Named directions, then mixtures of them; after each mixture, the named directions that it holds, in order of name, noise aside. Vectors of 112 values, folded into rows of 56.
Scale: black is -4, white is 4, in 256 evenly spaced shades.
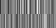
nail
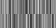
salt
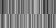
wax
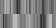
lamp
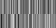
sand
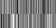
lamp, sand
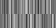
salt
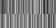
wax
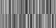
salt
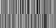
nail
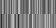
sand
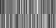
nail, wax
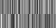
sand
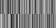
nail, sand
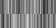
lamp, wax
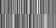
nail, sand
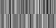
salt, wax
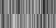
lamp, wax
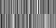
nail, sand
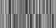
salt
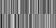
sand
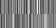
nail, sand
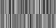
salt, wax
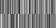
nail, sand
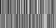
nail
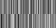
sand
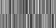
salt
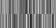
salt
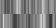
lamp
